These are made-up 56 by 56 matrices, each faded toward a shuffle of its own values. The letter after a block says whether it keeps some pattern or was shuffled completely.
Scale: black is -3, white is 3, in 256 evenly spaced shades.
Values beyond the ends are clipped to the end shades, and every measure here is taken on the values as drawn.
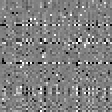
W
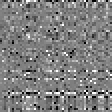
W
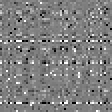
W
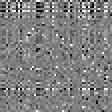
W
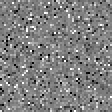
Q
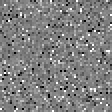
Q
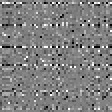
W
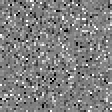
Q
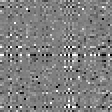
W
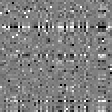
W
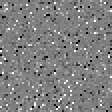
Q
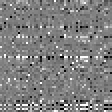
W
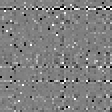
W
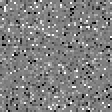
Q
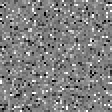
Q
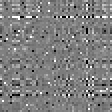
W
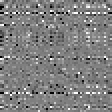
W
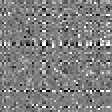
W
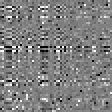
W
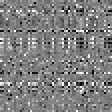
W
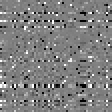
W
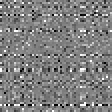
W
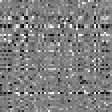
W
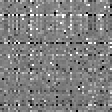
W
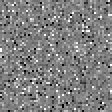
Q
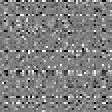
W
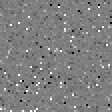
Q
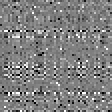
W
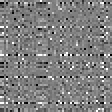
W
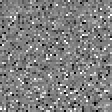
Q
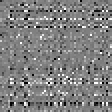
W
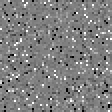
Q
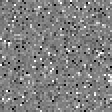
Q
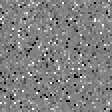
Q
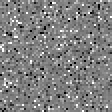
Q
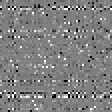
W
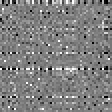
W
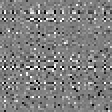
W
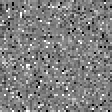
Q
